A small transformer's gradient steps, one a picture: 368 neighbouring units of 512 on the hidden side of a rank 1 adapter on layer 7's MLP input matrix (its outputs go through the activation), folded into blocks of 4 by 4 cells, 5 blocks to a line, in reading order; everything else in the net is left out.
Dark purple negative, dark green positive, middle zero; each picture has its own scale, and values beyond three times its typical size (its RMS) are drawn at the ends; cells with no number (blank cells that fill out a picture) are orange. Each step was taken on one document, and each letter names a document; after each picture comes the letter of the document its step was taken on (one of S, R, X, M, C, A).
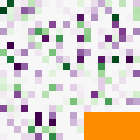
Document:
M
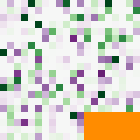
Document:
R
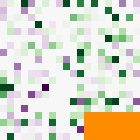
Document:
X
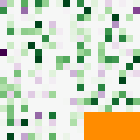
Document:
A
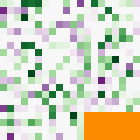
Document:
R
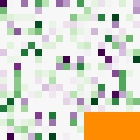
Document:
A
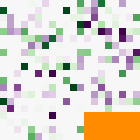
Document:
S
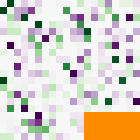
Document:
M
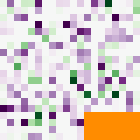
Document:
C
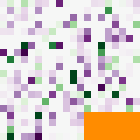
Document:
C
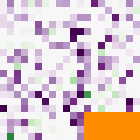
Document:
C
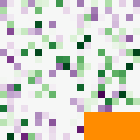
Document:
A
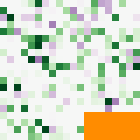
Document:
S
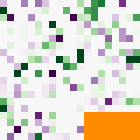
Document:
S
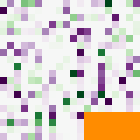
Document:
R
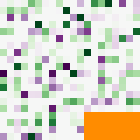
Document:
R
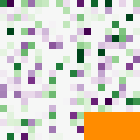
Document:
X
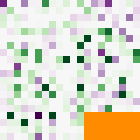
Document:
A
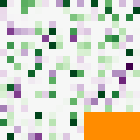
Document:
X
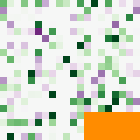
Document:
X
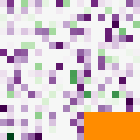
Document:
C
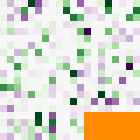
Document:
R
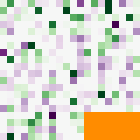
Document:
R
